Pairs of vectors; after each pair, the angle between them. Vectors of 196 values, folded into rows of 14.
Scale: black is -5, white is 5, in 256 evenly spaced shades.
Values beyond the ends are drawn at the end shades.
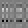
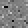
orthogonal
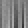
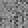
partly aligned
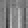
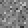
orthogonal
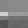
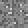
orthogonal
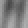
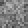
partly opposed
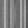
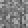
partly opposed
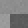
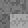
nearly opposite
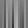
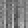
nearly opposite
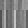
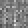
partly aligned
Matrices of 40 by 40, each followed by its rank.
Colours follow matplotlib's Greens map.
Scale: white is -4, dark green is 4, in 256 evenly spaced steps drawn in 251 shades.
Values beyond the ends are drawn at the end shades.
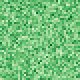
full rank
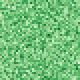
full rank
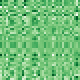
three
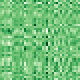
three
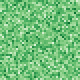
full rank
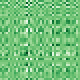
two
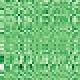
three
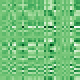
two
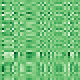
two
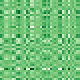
two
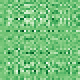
three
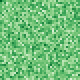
full rank
